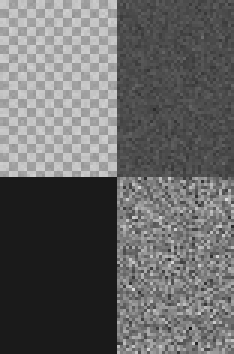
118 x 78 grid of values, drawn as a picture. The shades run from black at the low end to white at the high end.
The table splits into 2 rows of 2 panels. Panel 1,1: high, checkered. Panel 1,2: low, fine-grained, faint in contrast. Panel 2,1: very low, flat. Panel 2,2: middling, fine-grained, strong in contrast.
